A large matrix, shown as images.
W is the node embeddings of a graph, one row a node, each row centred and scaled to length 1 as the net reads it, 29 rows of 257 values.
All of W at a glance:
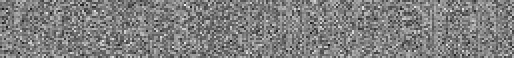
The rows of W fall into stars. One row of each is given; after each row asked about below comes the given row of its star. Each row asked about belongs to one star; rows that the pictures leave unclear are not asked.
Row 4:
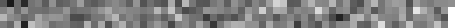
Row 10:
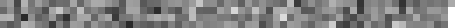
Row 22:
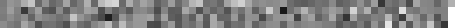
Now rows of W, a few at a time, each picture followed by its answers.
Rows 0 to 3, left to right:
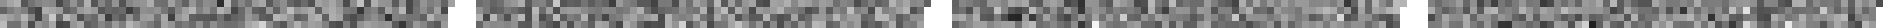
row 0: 22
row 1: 4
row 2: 10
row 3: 4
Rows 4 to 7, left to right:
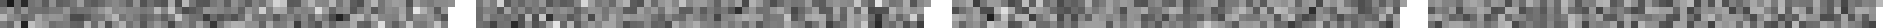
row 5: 22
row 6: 10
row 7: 10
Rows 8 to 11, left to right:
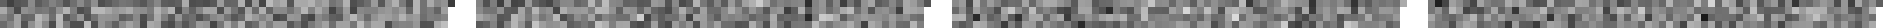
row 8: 4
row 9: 4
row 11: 4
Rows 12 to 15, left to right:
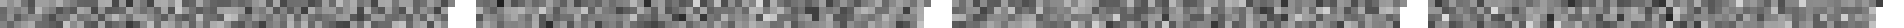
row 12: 10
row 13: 4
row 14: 10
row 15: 4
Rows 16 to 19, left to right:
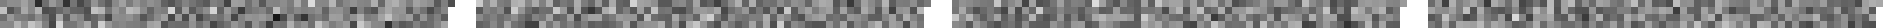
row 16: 4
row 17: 10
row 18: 22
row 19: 10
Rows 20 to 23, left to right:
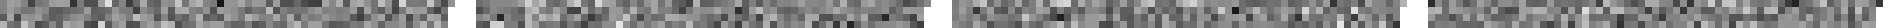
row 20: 22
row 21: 10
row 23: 4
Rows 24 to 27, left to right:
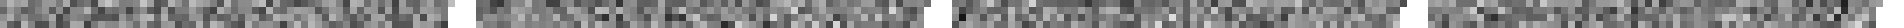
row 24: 22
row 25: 4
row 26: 4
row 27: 22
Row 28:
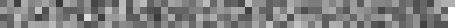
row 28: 10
